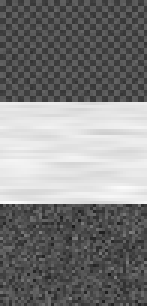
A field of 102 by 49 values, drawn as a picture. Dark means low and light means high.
It is made of 3 by 1 panels. Panel 1,1: low, checkered. Panel 2,1: very high, streaked across, faint in contrast. Panel 3,1: low, fine-grained.
